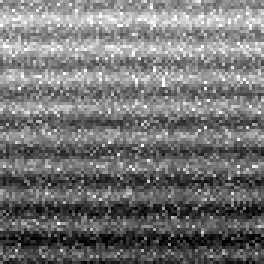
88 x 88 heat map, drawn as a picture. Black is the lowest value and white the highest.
Slope: up to the top. Histogram: bell-shaped. Stripes: horizontal, repeating 9 times. Odd rows or columns: none.
